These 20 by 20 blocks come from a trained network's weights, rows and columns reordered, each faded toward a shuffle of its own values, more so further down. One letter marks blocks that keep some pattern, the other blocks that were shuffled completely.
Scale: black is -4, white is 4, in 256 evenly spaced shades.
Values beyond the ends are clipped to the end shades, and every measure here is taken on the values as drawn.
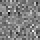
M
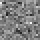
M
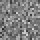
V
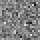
V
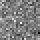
V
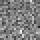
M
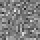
V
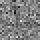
V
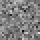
V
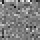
M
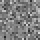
V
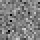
V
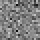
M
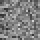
M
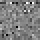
M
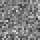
V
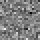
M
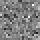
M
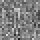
M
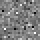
V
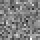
V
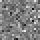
V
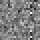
M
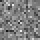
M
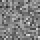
V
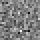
V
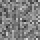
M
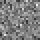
V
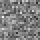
V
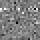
M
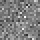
V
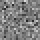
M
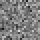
V
